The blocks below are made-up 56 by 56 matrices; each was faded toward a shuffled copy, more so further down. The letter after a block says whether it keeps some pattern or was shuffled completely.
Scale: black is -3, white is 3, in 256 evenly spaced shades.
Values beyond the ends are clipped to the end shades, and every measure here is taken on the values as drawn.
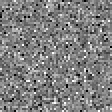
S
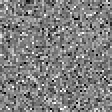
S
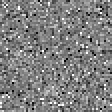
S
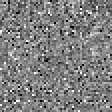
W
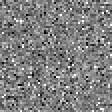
S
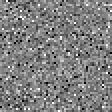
S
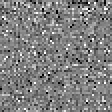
W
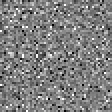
W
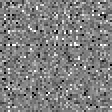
W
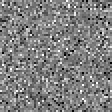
S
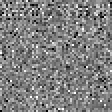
W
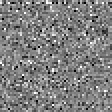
W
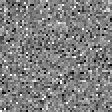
S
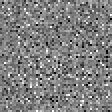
W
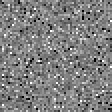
S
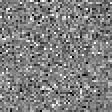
W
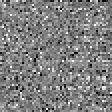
W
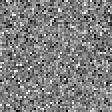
S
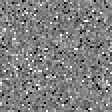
S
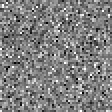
S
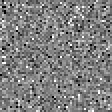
W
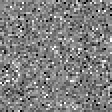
S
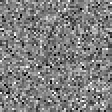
S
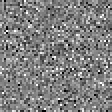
W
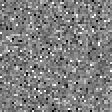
S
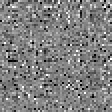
W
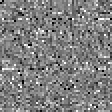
W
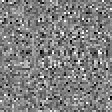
W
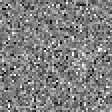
S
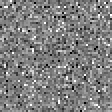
W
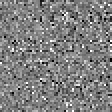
W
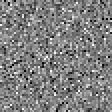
S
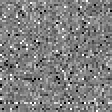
W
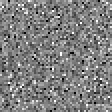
S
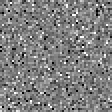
S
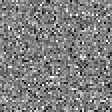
W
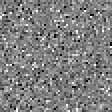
S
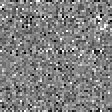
W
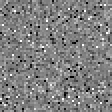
S
